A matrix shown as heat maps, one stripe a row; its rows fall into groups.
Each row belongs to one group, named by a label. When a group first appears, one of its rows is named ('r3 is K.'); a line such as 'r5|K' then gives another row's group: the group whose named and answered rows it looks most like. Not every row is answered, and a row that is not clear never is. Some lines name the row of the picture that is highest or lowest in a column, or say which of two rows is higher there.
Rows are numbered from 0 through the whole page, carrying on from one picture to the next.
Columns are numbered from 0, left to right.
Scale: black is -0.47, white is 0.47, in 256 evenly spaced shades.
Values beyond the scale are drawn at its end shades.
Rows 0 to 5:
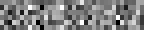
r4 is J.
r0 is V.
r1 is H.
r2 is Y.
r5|H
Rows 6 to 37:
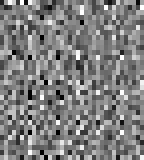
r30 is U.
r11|Y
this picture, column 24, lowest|30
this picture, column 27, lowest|6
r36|H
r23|V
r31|J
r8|V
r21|H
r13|H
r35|V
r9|H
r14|H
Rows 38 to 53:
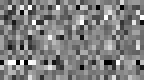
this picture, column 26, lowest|50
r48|U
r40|Y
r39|U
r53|H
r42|J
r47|Y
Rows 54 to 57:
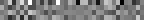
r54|U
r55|Y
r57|Y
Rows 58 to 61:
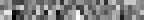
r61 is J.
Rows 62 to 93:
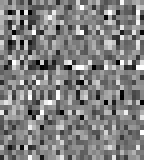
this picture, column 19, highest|75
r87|H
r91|Y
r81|U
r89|U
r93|H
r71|Y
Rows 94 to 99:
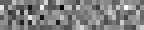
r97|H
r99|V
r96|Y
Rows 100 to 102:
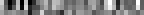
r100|Y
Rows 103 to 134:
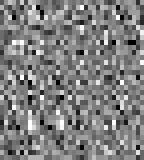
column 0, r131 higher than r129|Yes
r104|J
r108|V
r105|H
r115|V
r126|H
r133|Y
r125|U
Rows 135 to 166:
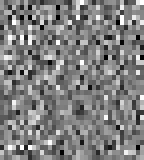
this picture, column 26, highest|158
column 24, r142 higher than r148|Yes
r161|U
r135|V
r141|U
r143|U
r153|H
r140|H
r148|U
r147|V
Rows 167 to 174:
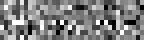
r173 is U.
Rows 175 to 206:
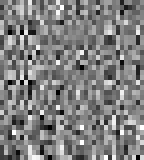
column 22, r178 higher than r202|No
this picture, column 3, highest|201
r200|V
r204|H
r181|Y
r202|Y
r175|U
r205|H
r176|H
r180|Y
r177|U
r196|U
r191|Y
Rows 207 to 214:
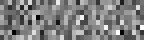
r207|U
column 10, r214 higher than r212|No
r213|J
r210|J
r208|Y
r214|H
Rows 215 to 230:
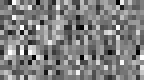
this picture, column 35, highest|226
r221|Y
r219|H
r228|V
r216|U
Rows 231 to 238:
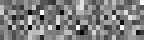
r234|H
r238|H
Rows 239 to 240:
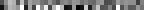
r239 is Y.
